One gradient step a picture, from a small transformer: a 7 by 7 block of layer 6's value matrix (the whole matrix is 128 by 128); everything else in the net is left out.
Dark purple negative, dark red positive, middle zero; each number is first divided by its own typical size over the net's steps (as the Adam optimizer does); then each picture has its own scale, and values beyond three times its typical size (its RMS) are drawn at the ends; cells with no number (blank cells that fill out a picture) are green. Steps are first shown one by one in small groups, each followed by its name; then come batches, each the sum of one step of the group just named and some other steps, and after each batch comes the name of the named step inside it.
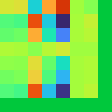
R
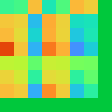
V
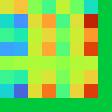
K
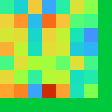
V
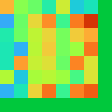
K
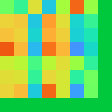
V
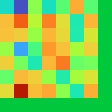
K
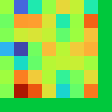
K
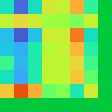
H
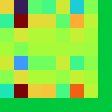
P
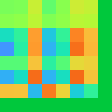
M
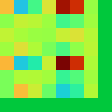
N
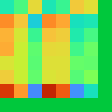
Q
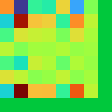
P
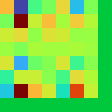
P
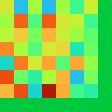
Q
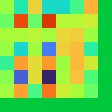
M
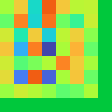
N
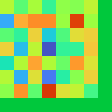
M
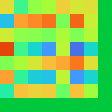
N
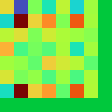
P
